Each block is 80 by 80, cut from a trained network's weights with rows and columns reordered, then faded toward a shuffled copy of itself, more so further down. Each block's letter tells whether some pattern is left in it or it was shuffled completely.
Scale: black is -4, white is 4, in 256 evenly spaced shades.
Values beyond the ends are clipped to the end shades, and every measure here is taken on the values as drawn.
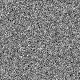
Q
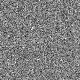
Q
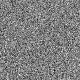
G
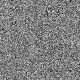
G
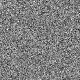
G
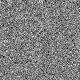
G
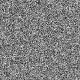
G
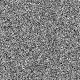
Q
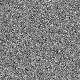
Q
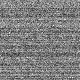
G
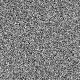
Q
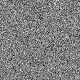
Q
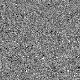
G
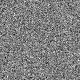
Q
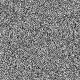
Q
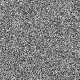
Q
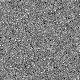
Q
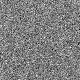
Q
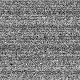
G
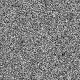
Q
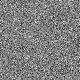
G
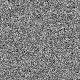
Q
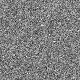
Q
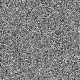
G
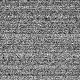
G
